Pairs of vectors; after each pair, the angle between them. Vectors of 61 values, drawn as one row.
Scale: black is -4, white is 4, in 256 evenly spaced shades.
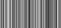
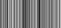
orthogonal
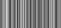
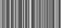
partly opposed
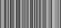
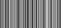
partly aligned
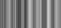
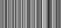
partly opposed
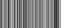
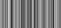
partly opposed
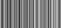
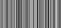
partly aligned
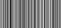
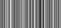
nearly opposite
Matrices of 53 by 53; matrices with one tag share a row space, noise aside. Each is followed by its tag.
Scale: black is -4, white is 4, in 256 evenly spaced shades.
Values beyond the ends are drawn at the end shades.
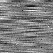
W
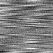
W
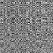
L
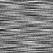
W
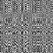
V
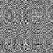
V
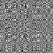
V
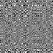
V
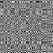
L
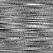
W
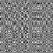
V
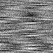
W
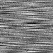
W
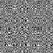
V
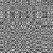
L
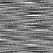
W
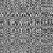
L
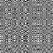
V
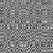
L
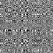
V
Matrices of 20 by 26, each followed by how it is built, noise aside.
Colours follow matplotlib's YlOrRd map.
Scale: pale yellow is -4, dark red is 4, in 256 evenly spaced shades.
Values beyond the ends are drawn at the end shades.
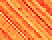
Toeplitz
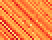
Toeplitz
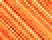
Toeplitz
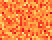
noise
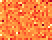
noise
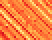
Toeplitz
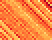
Toeplitz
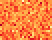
noise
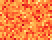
noise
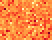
noise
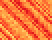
Toeplitz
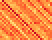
Toeplitz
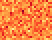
noise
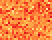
noise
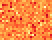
noise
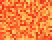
noise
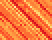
Toeplitz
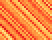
Toeplitz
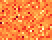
noise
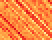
Toeplitz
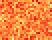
noise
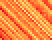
Toeplitz
